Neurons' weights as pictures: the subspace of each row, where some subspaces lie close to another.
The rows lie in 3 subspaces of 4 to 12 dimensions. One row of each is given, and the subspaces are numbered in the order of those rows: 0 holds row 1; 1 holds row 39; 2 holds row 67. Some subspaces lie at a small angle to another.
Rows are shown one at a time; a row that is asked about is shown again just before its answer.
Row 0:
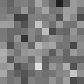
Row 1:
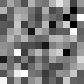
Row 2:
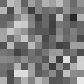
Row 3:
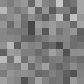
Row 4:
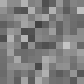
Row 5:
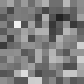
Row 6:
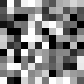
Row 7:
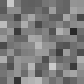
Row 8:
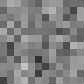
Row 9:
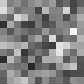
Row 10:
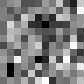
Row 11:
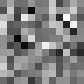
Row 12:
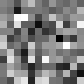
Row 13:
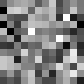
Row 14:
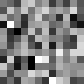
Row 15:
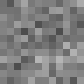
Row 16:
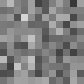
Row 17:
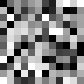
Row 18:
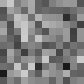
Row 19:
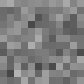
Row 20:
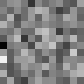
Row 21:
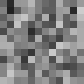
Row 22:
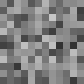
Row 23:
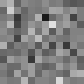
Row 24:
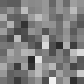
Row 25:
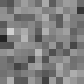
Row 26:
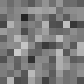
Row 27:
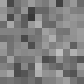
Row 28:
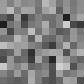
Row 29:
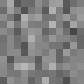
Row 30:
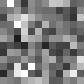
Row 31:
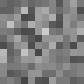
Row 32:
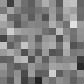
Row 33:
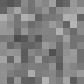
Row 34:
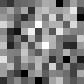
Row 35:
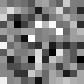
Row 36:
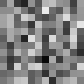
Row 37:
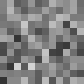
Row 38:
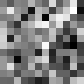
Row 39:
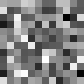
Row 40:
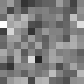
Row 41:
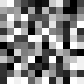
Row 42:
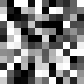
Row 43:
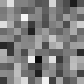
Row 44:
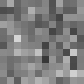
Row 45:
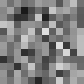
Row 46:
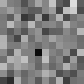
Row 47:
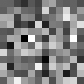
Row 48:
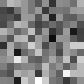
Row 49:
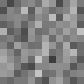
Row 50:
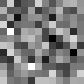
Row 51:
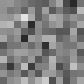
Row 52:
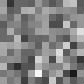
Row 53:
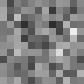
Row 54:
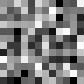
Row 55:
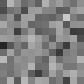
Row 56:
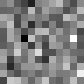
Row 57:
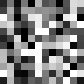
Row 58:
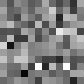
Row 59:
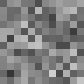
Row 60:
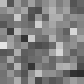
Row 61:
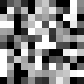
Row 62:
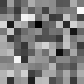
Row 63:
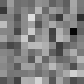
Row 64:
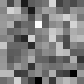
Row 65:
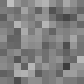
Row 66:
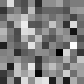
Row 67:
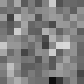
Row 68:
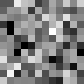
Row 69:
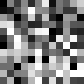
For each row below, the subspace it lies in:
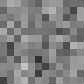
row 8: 2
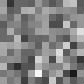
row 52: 2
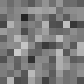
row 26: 2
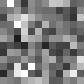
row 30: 0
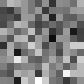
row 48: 0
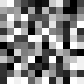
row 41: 2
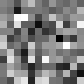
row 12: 2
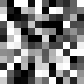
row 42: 0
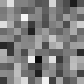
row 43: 2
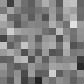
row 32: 2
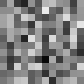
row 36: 0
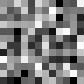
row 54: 0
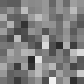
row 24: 2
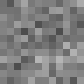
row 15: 0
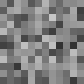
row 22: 2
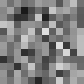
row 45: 2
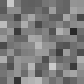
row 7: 1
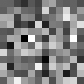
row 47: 0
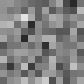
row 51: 2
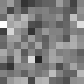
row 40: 2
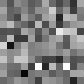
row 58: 0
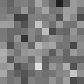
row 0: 0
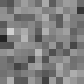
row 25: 2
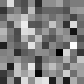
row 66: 0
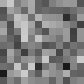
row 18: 0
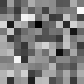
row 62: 2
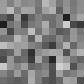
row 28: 2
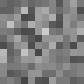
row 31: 2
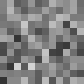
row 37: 0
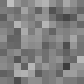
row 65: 0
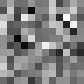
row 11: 2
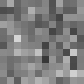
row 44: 1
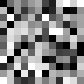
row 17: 2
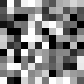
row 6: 2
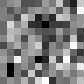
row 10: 0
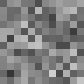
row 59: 0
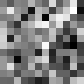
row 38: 0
